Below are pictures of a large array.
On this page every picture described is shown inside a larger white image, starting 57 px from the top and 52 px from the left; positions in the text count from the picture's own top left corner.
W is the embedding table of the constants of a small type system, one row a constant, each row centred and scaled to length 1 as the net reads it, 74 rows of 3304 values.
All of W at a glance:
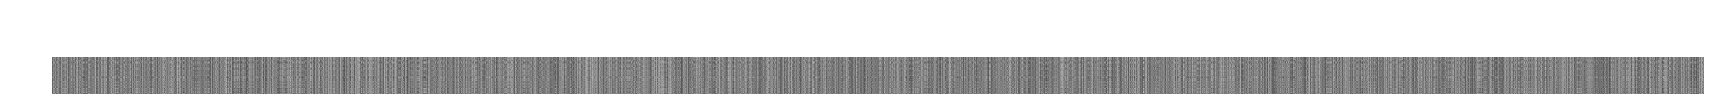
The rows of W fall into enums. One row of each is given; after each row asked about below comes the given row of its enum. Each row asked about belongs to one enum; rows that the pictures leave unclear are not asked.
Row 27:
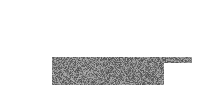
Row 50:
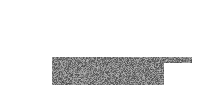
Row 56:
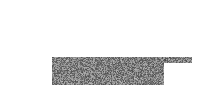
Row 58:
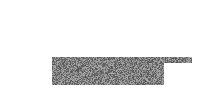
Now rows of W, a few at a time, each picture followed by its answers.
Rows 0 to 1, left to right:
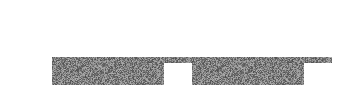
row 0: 58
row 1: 58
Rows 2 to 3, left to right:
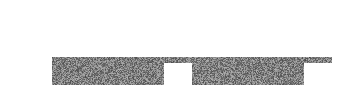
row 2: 58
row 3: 56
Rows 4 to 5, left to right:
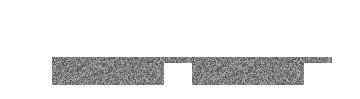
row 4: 58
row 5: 58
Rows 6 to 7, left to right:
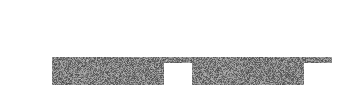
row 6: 50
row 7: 27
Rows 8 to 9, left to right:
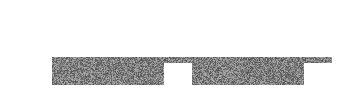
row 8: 56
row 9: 27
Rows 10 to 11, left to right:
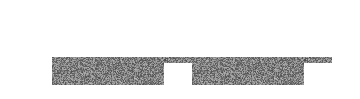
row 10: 56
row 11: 56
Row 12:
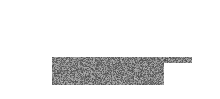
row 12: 56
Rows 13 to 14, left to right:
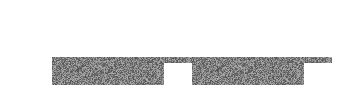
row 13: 58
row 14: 58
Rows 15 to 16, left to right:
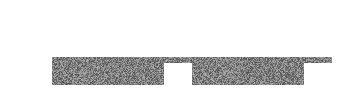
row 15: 50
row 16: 27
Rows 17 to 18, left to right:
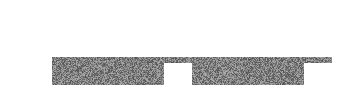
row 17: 58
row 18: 27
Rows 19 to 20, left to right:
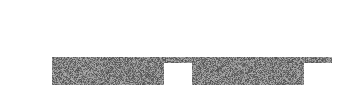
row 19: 27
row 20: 58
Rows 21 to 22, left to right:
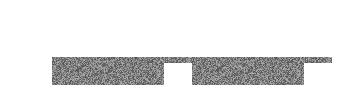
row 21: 58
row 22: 58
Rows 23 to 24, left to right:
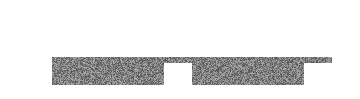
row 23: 56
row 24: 58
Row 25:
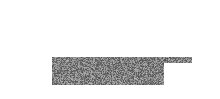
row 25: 56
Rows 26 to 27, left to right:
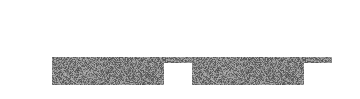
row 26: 27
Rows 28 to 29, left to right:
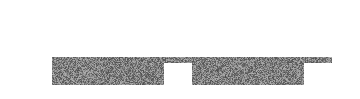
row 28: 27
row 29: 58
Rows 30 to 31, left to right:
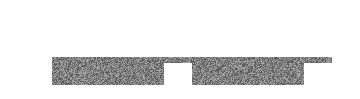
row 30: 50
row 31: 58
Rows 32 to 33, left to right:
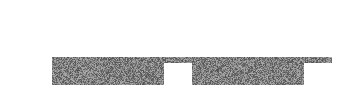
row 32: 27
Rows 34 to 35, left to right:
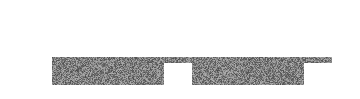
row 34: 58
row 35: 27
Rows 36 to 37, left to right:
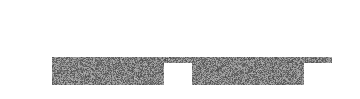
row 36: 56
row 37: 58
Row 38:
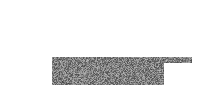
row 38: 50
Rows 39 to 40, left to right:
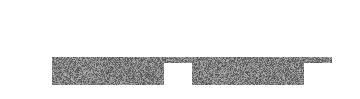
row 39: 27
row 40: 50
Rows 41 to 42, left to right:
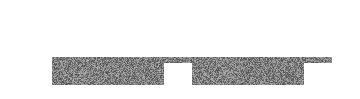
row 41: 50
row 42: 27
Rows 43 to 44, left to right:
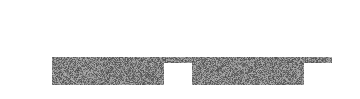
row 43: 27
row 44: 58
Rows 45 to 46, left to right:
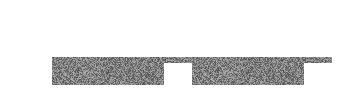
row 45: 27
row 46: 27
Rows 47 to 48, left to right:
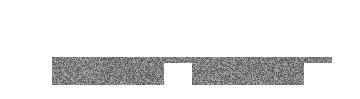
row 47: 27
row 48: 56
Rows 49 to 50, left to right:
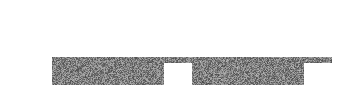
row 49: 58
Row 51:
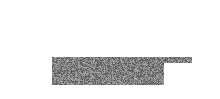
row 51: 56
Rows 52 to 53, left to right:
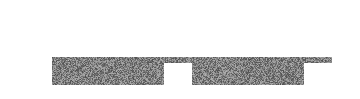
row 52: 58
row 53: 27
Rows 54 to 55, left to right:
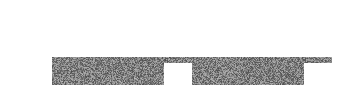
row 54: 56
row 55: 27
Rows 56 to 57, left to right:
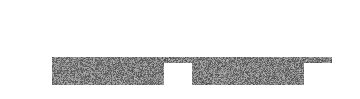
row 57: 50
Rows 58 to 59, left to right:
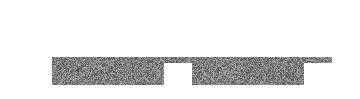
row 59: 27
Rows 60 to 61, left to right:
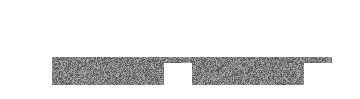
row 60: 50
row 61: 58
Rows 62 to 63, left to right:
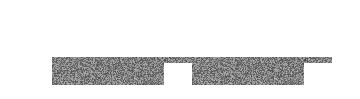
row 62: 56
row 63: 56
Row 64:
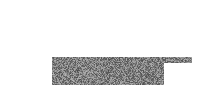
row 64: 27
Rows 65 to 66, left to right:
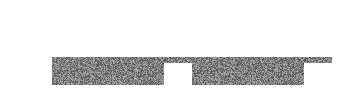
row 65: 56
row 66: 56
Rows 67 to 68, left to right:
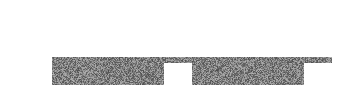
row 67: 27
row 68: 58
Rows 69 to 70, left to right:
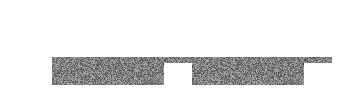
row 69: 56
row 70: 56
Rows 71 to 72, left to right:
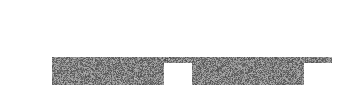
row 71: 56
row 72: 58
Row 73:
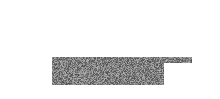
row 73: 50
